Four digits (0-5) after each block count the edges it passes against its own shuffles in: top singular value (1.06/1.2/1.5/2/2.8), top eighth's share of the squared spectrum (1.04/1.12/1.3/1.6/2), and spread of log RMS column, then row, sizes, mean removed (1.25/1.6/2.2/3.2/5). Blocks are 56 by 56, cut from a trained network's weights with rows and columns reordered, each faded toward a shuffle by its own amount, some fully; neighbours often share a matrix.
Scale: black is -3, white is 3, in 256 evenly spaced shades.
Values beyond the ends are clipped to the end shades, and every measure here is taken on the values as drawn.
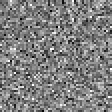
1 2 0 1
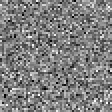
0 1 0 0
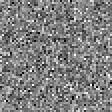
1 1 0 1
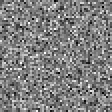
0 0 0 0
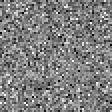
0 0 0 0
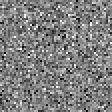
0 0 0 0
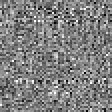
3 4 1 2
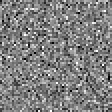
1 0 0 0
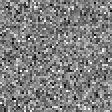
2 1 0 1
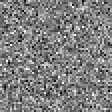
0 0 0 0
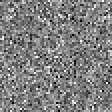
1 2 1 0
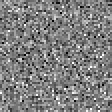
0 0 0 0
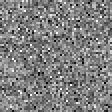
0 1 0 0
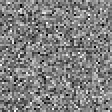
2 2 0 0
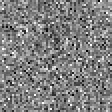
1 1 0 0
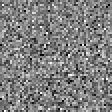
2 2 0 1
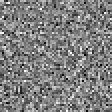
2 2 0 1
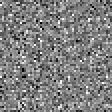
2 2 2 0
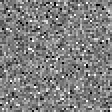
0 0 0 0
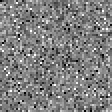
0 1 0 0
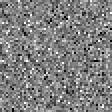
1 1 0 0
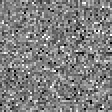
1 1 0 1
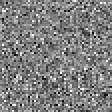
2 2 0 2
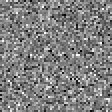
0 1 0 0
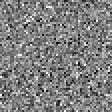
1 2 0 1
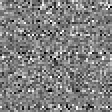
2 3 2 3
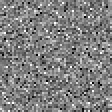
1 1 0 0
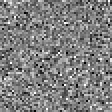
2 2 0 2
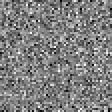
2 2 0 2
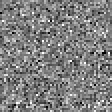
2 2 0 2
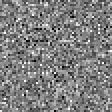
2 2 0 2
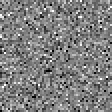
0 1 0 0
